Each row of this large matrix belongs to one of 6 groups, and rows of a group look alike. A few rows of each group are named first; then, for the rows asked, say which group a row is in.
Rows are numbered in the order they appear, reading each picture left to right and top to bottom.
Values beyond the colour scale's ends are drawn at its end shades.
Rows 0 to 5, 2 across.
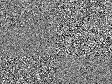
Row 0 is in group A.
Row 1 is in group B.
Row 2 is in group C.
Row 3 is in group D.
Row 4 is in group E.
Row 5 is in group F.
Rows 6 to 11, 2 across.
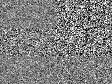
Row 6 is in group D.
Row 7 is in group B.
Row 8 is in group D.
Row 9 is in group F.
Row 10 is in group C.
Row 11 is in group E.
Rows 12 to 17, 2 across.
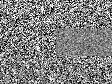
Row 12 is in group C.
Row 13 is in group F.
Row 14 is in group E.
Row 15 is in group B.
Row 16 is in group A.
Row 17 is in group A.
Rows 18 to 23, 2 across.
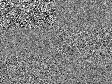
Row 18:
A
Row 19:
B
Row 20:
A
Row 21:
C
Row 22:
D
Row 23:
A
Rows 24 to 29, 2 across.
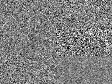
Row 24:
E
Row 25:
C
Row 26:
B
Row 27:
A
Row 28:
D
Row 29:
A
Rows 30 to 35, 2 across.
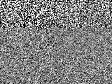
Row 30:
F
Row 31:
F
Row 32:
C
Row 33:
D
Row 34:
F
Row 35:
D
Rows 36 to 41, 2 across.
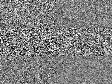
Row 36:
F
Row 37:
C
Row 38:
A
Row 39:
D
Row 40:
E
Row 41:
D
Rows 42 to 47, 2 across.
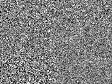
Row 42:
D
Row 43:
C
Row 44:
B
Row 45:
F
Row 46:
D
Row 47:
A
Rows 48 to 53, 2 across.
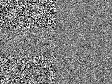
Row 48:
D
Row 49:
F
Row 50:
F
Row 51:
B
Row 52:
A
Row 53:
E
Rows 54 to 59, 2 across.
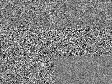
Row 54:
A
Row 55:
A
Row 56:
F
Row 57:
F
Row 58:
C
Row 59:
C
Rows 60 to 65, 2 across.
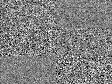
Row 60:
D
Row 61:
A
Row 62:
B
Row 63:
A
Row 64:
C
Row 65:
D
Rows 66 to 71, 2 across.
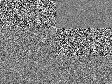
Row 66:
E
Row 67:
A
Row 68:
F
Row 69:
E
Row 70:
F
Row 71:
E
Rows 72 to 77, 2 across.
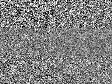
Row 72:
A
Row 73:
F
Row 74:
B
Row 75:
A
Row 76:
D
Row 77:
C
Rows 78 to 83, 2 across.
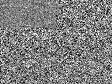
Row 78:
B
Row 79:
C
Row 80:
A
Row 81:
A
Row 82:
A
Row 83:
D
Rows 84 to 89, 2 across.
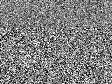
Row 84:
F
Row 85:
B
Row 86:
D
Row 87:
E
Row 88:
A
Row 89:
B
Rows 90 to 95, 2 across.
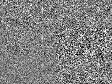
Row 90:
C
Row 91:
C
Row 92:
C
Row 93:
B
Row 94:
C
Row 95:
C
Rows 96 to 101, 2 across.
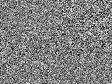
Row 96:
D
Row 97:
C
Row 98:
A
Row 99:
A
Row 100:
D
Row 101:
E
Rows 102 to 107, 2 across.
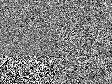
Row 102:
B
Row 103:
B
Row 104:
E
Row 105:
F
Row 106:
C
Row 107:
A
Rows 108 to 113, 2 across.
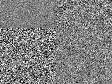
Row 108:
F
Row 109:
D
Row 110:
E
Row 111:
C
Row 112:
A
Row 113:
B
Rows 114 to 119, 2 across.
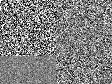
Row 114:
E
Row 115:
D
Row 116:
B
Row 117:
E
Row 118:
B
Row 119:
E
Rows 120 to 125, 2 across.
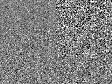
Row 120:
B
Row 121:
B
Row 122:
B
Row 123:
B
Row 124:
E
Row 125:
B
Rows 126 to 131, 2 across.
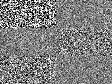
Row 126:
B
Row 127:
D
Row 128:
C
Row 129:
E
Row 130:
B
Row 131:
E
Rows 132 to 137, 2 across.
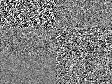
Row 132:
E
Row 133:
B
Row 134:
A
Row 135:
A
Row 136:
A
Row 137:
F
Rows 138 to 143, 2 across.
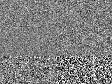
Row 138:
B
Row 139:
F
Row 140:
E
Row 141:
D
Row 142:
B
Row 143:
E
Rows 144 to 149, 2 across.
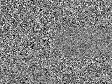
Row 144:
E
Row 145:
C
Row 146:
B
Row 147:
C
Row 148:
A
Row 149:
C
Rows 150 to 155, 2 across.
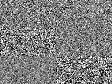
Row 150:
E
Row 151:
D
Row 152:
A
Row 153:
E
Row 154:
E
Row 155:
A
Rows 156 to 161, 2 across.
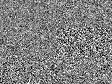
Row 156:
B
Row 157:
D
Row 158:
C
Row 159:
E
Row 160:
D
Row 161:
C
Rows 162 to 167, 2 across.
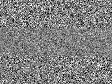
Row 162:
C
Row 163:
E
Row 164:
E
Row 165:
A
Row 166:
E
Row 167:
C
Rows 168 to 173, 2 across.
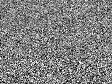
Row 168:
D
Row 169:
C
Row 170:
D
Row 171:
C
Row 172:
C
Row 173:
A
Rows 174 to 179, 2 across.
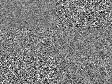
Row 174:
A
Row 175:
B
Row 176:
F
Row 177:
E
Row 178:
E
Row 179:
A
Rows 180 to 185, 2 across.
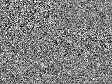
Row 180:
B
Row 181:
A
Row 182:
E
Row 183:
A
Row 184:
C
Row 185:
C
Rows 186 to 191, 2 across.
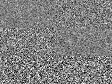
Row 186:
C
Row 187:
D
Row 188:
C
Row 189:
A
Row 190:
E
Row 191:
D
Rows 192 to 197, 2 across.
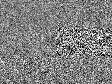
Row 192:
A
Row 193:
B
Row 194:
C
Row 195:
C
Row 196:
F
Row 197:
F
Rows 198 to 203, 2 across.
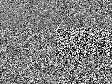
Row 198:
F
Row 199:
E
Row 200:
C
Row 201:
F
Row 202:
C
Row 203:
E
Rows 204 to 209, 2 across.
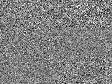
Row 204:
C
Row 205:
C
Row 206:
E
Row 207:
A
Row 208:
B
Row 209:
B
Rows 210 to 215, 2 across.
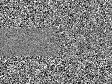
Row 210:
B
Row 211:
E
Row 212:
D
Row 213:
B
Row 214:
D
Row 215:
A
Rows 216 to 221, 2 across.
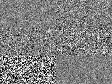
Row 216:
C
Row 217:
F
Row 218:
B
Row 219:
C
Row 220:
C
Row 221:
E
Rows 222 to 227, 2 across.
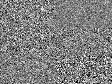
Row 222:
C
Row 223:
B
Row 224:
C
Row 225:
D
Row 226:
D
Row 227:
B
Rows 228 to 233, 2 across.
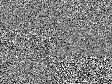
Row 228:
F
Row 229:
C
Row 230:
A
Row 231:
A
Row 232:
D
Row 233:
B
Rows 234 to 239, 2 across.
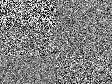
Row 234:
C
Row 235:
C
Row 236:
B
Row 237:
E
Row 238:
E
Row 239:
F
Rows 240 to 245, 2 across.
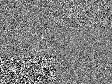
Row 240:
E
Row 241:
C
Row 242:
C
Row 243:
F
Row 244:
A
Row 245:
E
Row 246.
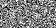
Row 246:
D
